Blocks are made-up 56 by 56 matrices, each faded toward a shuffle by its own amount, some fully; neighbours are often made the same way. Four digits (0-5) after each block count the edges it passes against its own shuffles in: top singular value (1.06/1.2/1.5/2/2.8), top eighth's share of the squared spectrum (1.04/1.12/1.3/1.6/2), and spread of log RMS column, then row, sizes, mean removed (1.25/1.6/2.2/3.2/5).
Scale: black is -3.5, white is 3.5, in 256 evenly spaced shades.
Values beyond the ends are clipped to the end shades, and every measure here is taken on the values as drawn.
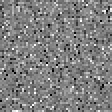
1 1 0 0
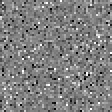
2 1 0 0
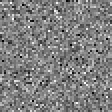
0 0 0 0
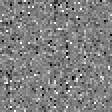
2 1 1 0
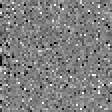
1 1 1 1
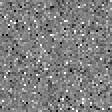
0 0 0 0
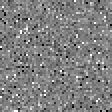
2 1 0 0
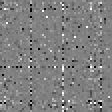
3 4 2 2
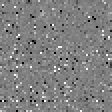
2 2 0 1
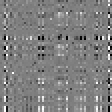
5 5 3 3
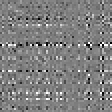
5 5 3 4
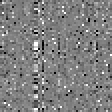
4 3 2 0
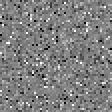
2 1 0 0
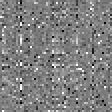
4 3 2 1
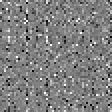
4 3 2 1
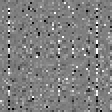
4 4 2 1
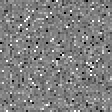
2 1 0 0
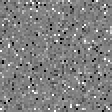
1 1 0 0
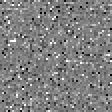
0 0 0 0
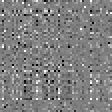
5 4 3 3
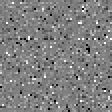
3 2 0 0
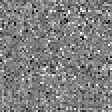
3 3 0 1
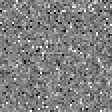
1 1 0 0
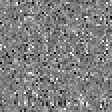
3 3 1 1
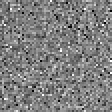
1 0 0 0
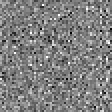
3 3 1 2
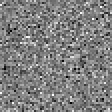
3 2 0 1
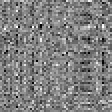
4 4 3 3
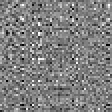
4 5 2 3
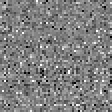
3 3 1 2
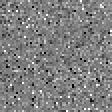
1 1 0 0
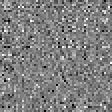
3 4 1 2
